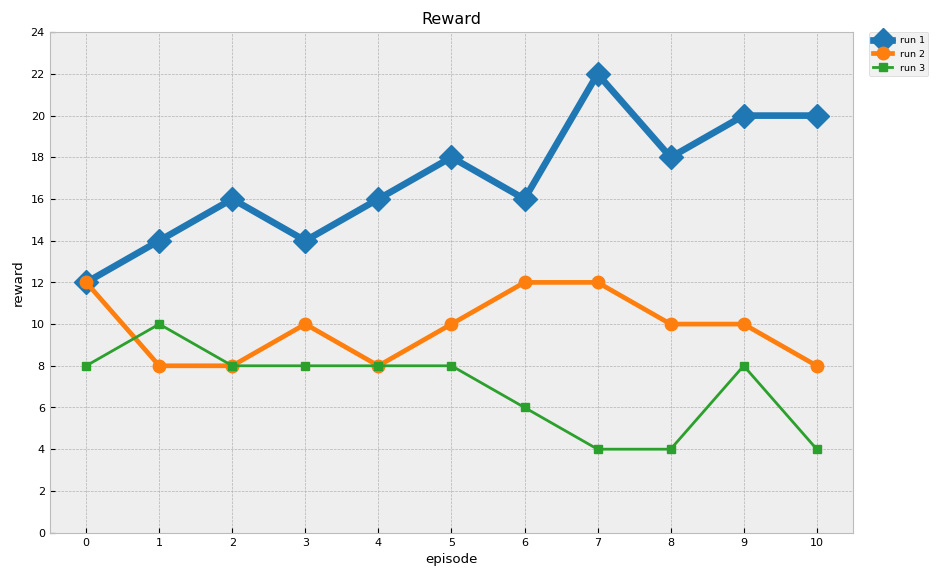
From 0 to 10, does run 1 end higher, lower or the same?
higher
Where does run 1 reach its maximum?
7
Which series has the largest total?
run 1
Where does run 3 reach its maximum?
1
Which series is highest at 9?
run 1
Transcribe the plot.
Title: Reward
x-axis: episode, ticks 0 1 2 3 4 5 6 7 8 9 10
y-axis: reward, ticks 0 2 4 6 8 10 12 14 16 18 20 22 24
Legend: run 1, run 2, run 3
Values:
run 1: 12 14 16 14 16 18 16 22 18 20 20
run 2: 12 8 8 10 8 10 12 12 10 10 8
run 3: 8 10 8 8 8 8 6 4 4 8 4
